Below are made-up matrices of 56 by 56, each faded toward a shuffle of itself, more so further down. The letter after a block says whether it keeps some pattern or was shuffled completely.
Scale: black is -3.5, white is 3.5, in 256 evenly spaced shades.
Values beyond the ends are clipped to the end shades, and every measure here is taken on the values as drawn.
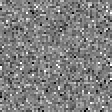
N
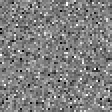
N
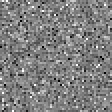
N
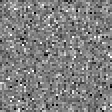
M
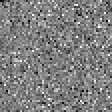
N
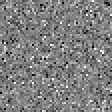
N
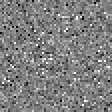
N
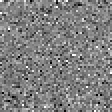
M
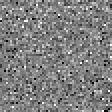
M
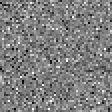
M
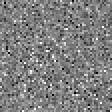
N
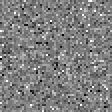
N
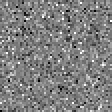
M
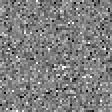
N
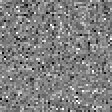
M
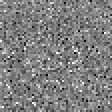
M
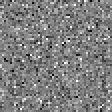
M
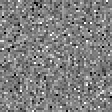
M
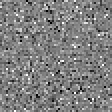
M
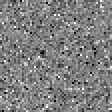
M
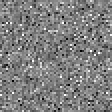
N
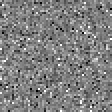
N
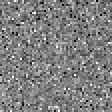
N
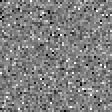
N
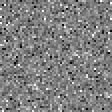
N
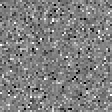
N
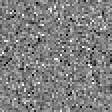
N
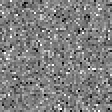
M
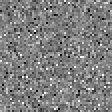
M
